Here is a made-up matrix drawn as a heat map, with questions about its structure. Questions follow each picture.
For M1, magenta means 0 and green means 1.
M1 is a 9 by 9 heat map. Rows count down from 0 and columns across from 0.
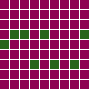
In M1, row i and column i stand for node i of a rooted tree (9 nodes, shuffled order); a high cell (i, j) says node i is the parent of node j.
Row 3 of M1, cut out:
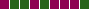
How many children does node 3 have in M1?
4
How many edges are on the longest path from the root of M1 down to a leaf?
3
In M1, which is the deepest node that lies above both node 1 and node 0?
3
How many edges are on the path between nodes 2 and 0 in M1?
3
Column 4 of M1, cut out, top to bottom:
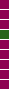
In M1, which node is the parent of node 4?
3
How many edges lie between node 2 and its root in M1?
2
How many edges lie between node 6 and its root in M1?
0
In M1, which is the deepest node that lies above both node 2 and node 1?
3
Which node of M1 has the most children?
3
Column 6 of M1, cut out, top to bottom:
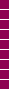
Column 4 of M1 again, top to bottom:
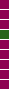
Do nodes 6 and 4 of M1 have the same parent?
no
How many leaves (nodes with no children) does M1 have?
6
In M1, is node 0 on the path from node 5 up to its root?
no
